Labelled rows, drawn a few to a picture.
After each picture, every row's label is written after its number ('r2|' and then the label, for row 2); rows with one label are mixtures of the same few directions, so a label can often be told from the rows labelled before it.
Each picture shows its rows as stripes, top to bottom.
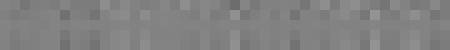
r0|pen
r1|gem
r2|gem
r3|gem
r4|gem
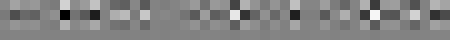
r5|gem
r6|gem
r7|gem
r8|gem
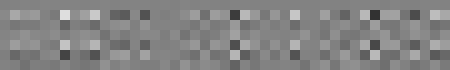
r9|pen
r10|gem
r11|gem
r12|pen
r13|gem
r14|gem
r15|pen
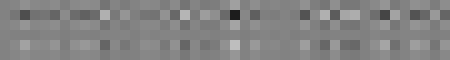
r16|pen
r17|pen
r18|pen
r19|gem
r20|pen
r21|pen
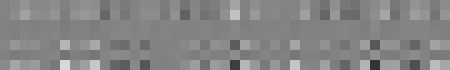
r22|pen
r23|pen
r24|gem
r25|gem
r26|gem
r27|gem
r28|gem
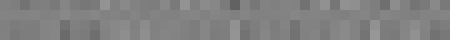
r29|pen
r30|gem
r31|gem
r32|gem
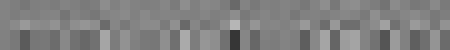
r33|pen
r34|gem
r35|pen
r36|pen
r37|pen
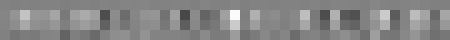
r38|gem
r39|pen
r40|pen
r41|gem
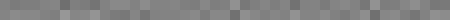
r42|gem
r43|gem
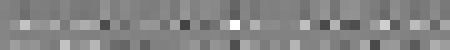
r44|pen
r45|pen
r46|pen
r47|pen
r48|gem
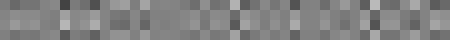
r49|gem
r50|gem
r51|gem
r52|gem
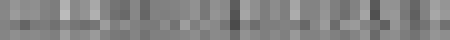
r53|gem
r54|gem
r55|pen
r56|gem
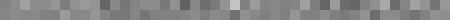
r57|pen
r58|gem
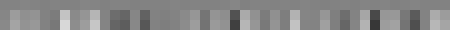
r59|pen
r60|gem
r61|gem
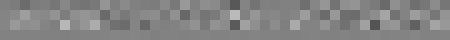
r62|pen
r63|pen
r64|gem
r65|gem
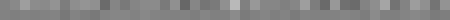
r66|pen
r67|gem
